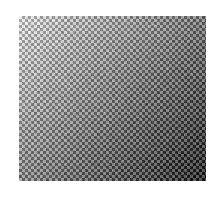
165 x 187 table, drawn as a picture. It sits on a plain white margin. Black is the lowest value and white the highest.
Ninth with the lowest average: bottom right. Slope: up to the top left. Grain: checkered. Odd rows or columns: none.
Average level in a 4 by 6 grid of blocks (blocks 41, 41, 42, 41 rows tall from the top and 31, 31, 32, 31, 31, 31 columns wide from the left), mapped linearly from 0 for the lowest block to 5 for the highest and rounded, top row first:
5 4 4 3 3 2 | 4 4 3 3 2 1 | 4 3 2 2 1 1 | 3 2 2 1 1 0
